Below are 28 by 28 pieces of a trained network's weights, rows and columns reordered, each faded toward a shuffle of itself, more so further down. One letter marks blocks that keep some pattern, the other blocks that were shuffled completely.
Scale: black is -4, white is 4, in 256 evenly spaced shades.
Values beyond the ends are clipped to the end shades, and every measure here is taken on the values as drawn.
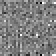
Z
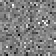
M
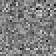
Z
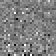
Z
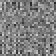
Z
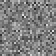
Z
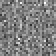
Z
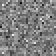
M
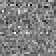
Z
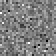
M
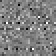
Z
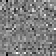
Z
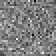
M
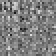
Z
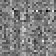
Z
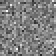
M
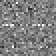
Z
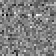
Z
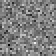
M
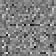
Z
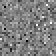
M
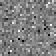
M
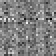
Z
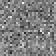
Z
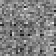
Z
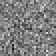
M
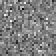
M
